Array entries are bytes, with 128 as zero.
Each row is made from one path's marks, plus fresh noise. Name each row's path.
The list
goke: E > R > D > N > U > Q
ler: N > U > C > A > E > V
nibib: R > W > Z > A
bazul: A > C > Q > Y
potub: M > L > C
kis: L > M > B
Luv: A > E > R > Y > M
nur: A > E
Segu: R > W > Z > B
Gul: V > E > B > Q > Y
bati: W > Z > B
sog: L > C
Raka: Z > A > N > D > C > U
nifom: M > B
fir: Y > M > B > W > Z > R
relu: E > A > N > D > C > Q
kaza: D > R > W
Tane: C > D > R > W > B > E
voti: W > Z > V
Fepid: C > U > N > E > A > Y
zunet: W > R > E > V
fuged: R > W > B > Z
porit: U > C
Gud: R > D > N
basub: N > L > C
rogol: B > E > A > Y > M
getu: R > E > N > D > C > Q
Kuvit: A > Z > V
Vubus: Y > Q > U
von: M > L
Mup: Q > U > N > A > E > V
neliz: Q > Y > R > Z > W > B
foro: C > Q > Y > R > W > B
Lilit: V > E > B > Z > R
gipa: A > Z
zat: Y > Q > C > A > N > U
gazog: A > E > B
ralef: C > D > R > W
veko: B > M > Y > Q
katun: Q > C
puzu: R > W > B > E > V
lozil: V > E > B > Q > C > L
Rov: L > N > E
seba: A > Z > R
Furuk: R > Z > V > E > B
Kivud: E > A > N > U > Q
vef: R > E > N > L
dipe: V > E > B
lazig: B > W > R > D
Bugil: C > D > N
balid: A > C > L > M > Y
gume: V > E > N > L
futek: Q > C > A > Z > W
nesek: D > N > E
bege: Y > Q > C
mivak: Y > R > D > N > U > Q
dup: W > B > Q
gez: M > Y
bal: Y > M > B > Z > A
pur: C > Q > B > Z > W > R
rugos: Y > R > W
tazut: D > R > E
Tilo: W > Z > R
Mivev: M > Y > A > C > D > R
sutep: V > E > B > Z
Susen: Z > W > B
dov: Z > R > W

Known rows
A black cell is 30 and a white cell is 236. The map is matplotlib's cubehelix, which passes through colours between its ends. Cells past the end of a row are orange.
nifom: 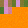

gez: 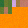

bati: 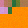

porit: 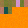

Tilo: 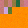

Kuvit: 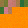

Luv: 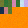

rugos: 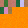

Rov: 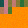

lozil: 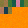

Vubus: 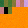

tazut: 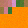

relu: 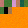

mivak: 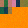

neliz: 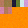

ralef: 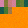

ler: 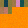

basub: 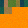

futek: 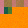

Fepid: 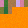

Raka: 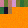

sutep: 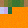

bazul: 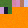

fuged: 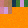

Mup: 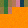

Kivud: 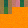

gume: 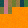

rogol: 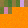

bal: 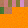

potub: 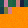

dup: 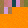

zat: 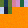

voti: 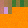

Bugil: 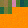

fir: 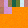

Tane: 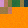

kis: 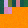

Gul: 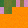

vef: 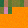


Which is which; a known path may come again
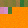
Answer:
dipe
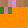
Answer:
gipa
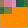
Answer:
Gud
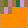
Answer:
dov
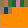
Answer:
lozil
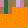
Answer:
Fepid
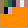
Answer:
foro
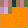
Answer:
Susen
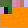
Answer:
bazul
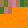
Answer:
Kuvit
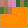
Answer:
kaza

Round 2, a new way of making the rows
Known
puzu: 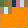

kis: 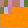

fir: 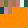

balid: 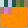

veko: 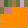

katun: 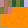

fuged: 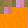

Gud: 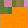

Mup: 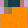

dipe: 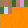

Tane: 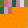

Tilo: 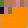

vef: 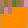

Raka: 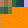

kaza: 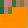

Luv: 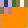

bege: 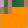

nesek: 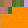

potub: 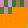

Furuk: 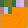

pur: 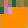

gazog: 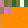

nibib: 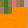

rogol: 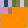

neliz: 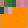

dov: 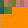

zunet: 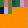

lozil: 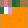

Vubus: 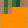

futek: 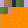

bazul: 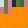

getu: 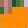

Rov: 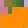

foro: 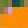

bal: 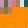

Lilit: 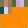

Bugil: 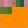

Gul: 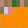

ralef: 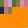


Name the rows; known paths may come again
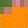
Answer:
Segu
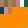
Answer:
fir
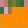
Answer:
gume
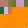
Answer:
sutep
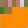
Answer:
seba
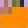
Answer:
sog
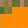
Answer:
rugos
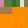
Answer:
nur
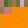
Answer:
veko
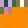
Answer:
Luv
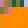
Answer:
katun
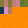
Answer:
bati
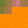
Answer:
Susen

